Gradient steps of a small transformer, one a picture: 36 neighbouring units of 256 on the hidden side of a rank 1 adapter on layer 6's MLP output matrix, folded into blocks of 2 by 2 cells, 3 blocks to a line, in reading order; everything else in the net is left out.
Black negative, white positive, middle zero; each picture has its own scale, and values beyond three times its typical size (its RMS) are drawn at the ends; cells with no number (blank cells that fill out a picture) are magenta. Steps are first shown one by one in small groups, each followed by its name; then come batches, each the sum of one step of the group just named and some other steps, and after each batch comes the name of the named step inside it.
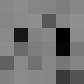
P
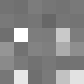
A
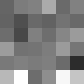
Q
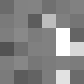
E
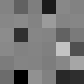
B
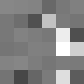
E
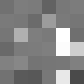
E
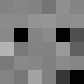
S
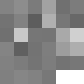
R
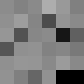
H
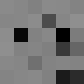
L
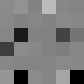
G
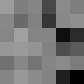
L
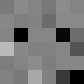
S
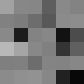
L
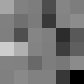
L
